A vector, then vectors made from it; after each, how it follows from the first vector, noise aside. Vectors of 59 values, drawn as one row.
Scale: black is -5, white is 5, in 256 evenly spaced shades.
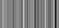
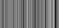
sign-scrambled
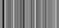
reversed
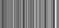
negated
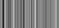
reversed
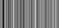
reversed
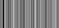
reversed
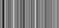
reversed
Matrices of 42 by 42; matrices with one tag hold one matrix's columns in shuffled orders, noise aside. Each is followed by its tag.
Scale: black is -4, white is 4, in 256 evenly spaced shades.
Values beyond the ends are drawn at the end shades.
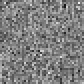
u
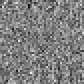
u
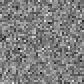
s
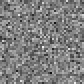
s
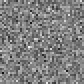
s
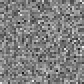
s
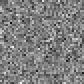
s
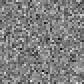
s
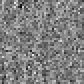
u
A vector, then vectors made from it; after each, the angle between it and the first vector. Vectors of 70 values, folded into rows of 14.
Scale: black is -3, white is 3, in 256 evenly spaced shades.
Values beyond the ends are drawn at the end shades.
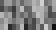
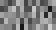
orthogonal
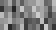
nearly parallel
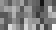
nearly opposite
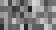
partly aligned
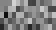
orthogonal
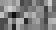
orthogonal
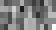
nearly opposite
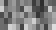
nearly opposite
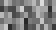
nearly parallel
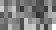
nearly opposite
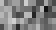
orthogonal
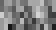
nearly parallel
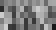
nearly parallel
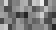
partly aligned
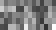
nearly opposite
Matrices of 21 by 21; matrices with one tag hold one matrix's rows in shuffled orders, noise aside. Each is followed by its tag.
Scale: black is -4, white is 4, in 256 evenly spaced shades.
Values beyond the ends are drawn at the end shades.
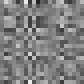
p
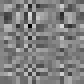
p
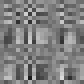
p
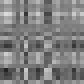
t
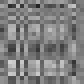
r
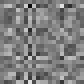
p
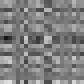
t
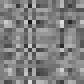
p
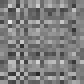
r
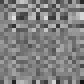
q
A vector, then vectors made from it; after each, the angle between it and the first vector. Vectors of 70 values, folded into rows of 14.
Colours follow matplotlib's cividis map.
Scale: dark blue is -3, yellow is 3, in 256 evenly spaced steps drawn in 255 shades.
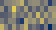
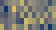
nearly parallel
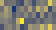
nearly opposite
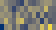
nearly opposite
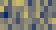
partly aligned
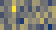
nearly parallel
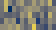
orthogonal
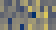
orthogonal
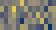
nearly parallel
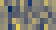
orthogonal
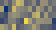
partly aligned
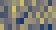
nearly parallel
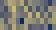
nearly parallel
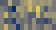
orthogonal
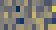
orthogonal
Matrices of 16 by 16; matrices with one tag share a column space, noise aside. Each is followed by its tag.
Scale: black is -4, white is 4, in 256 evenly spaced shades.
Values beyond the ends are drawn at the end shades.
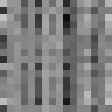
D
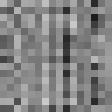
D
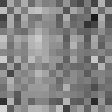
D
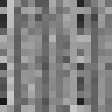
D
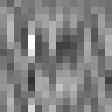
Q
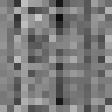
D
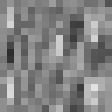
Q
